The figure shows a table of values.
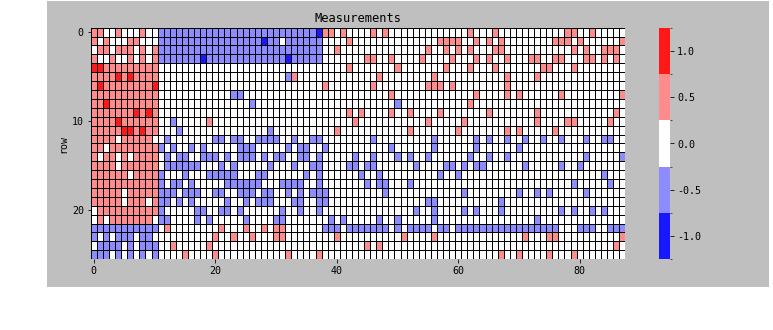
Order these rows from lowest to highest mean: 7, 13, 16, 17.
17, 16, 13, 7
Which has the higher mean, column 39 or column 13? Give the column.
39
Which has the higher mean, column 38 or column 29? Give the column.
38
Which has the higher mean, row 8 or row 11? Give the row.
11
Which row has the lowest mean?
22
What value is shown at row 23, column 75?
0.5
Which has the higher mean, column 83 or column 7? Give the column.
7
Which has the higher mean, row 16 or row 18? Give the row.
16
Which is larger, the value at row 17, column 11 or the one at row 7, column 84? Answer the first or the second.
the second
